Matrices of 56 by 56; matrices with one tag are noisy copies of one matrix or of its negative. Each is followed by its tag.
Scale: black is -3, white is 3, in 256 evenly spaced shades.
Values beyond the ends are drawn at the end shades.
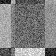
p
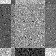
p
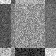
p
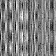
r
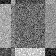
p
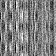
r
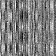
r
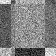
p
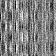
r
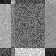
p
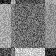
p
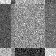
p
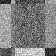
p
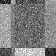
p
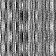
r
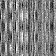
r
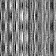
r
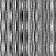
r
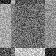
p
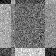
p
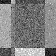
p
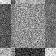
p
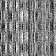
r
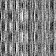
r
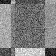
p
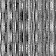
r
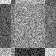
p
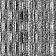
r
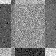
p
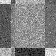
p
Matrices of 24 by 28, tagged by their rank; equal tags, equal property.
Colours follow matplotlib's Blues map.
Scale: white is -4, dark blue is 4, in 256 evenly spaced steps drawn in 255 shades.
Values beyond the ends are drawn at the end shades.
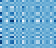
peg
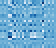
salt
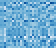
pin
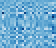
pin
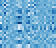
pin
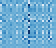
salt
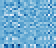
pin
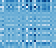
salt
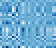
salt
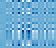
peg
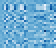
pin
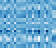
salt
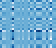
peg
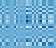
peg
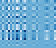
peg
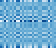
peg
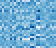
pin
